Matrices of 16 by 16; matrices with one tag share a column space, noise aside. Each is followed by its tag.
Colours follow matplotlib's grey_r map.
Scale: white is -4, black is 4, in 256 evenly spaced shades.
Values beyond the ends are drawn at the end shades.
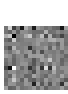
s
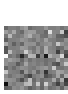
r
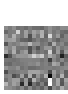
r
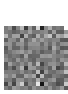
s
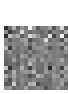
s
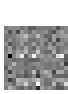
r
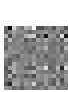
s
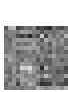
s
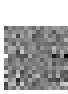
r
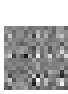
r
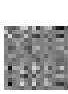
s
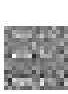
r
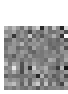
s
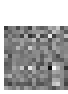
s
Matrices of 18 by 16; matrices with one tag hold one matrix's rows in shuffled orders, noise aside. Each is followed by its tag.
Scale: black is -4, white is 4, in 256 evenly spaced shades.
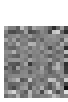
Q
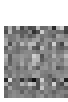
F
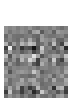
F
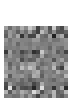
F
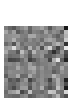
Q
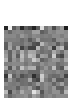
F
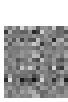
F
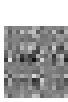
F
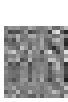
Q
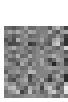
Q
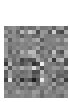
F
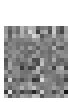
F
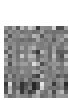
F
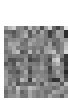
Q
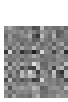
F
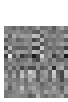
F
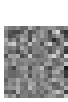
Q
